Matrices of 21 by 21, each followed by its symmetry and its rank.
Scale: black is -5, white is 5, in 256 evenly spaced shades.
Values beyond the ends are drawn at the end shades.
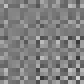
symmetric, rank two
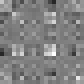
symmetric, rank three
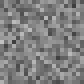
neither, full rank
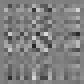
antisymmetric, rank two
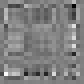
antisymmetric, rank two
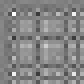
symmetric, rank two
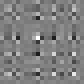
symmetric, rank two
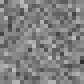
neither, full rank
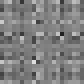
antisymmetric, rank two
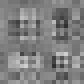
antisymmetric, rank two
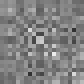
symmetric, rank three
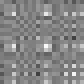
symmetric, rank two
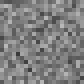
neither, full rank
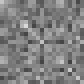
symmetric, rank three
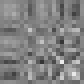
symmetric, rank three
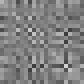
symmetric, rank three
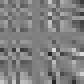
antisymmetric, rank two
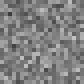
neither, full rank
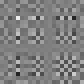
symmetric, rank two
